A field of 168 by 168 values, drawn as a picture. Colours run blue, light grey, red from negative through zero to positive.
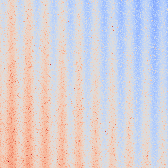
The bottom left is the ninth with the highest average. There is an overall slope up to the bottom left. The top right is the ninth with the lowest average. Stripes running up and down repeat 10 times from left to right.
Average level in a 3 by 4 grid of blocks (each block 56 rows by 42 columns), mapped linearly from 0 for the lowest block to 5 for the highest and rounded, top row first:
3 2 1 0 / 4 3 2 1 / 5 4 3 2
